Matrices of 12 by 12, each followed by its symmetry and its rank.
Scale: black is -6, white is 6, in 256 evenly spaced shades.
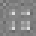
symmetric, rank two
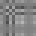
symmetric, rank one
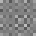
symmetric, rank two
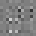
antisymmetric, rank two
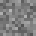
neither, full rank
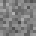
neither, full rank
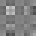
symmetric, rank one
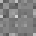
symmetric, rank two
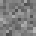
neither, full rank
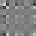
symmetric, rank one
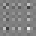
symmetric, rank one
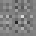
antisymmetric, rank two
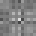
symmetric, rank two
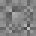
symmetric, rank two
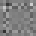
antisymmetric, rank two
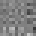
antisymmetric, rank two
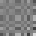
symmetric, rank one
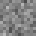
neither, full rank
